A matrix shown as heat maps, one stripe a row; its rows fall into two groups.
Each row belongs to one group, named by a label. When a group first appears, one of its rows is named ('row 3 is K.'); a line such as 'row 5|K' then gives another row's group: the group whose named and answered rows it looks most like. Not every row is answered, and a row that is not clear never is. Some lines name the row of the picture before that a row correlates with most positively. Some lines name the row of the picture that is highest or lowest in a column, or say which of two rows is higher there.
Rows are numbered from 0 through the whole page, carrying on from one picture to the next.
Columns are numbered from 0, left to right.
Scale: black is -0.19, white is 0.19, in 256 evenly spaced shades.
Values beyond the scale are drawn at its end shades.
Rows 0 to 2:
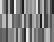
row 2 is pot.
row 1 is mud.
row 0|pot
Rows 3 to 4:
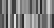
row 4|pot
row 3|mud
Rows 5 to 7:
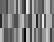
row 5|pot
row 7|pot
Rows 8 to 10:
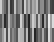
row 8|pot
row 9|mud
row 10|mud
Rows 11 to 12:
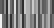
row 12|pot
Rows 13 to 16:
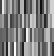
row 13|mud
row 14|mud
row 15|pot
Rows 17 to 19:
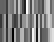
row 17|pot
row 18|mud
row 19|mud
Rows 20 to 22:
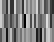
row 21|pot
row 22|mud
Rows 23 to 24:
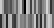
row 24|mud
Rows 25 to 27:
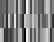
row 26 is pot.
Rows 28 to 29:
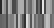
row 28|mud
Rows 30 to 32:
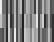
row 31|pot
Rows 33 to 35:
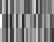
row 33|mud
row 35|pot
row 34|pot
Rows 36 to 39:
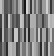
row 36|pot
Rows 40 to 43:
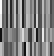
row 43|pot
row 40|pot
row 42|mud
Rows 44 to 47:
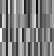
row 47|mud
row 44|mud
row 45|mud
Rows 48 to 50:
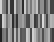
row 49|mud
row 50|pot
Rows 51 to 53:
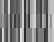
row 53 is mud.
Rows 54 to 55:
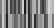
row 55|mud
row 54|mud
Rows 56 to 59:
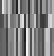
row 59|pot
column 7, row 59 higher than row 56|Yes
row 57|mud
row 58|pot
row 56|mud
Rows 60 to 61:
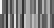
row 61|pot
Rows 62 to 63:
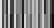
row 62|pot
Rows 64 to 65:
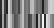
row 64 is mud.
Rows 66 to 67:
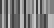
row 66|mud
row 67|mud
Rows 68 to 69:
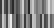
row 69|mud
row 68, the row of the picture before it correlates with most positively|67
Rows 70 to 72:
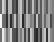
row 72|mud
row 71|pot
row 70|mud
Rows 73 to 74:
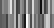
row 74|pot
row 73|mud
